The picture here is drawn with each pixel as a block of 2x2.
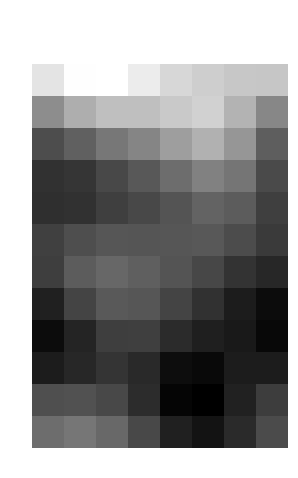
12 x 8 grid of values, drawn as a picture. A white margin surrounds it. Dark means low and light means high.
Lone odd cells: none. Ninth with the lowest average: bottom right. Slope: up to the top. Calmest part: centre.
